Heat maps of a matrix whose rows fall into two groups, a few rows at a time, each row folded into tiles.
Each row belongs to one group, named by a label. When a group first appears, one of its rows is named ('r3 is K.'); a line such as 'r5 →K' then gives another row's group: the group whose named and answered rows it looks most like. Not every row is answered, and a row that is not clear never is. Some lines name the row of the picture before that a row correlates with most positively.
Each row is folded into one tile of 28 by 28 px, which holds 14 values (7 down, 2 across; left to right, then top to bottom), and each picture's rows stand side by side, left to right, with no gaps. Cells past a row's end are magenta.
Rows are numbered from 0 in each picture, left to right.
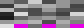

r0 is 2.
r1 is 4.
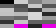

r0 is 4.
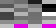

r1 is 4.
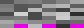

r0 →4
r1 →2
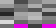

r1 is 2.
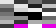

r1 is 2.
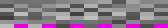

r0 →2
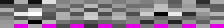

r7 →4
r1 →4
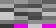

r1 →2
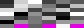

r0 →4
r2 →2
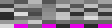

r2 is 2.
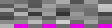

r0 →2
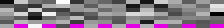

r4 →4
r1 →2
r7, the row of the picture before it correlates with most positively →3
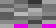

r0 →2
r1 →4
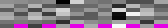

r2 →4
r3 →2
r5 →4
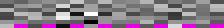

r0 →2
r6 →2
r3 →4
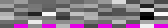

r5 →2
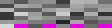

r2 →4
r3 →4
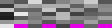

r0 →2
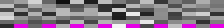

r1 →4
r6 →2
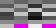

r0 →2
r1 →2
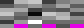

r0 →4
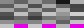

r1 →2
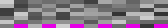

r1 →2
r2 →2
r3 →4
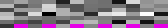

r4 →4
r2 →4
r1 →4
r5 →4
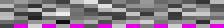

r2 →4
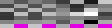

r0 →2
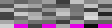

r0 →2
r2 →4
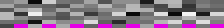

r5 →4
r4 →4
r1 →4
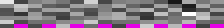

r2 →2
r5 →2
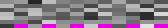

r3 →2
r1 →4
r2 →2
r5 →2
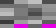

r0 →4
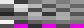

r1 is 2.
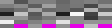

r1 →2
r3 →2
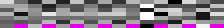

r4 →4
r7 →2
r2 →4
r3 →4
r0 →4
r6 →4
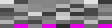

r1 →4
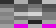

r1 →4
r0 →4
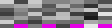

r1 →4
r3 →2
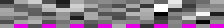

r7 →4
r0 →4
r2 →4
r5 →4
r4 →2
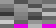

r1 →2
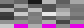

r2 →4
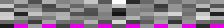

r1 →4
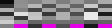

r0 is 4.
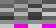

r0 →2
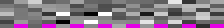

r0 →4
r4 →2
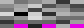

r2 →4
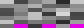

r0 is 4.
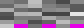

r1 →4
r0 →2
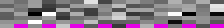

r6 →4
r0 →2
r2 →2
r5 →2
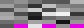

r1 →2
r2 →4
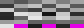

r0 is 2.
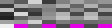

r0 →2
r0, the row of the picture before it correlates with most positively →0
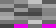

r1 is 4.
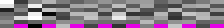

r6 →2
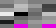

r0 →4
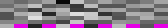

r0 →2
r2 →4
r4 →2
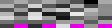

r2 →2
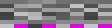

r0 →2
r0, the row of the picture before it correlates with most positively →2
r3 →2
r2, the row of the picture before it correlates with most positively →2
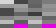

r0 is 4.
